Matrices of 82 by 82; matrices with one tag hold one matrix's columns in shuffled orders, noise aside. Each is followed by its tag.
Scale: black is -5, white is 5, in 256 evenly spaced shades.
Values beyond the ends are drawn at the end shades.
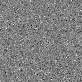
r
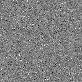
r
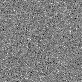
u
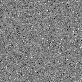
u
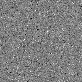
u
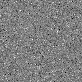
u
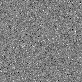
u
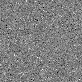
r
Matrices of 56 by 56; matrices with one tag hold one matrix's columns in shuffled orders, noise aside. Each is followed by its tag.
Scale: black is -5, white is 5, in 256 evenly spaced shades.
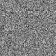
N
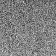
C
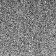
C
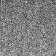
C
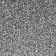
C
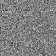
N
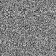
N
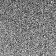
C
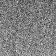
C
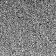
C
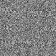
N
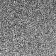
C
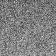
C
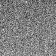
C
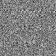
N
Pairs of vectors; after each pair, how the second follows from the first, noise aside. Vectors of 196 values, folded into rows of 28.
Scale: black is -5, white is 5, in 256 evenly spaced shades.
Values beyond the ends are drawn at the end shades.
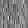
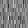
sign-scrambled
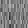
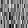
scaled up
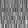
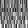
scaled up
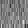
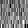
scaled up
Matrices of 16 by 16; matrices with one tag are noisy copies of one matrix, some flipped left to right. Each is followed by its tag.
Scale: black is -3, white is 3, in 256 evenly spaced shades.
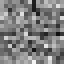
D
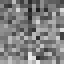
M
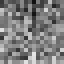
M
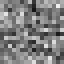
D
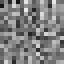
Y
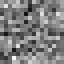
D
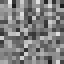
Y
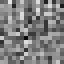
Y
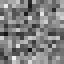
D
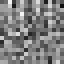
Y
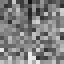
M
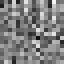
Y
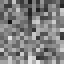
M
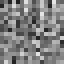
Y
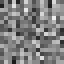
Y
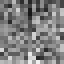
M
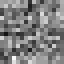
D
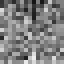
M
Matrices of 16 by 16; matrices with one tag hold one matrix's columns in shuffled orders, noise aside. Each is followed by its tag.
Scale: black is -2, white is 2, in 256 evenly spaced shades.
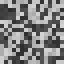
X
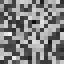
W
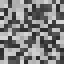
X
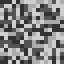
X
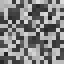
X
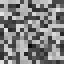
W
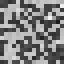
W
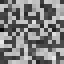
X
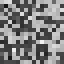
W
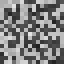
X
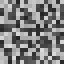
X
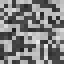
W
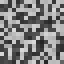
W
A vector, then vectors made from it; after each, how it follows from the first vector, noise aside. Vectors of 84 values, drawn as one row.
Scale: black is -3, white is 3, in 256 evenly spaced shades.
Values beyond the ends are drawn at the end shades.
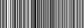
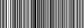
copied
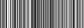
copied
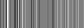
partly zeroed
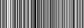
copied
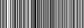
copied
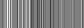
partly zeroed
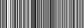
copied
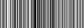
copied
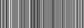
partly zeroed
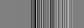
partly zeroed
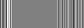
partly zeroed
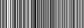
copied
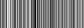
copied
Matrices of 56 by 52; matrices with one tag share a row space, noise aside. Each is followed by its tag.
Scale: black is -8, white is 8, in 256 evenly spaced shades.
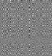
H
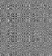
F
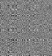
F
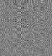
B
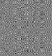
B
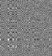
F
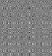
H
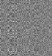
F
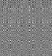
H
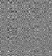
F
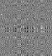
B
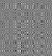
B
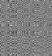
F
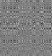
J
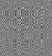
B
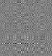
B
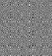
H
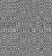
J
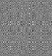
H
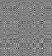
J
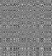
J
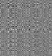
F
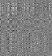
F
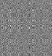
H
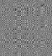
B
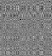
J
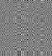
B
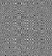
B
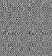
H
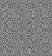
H
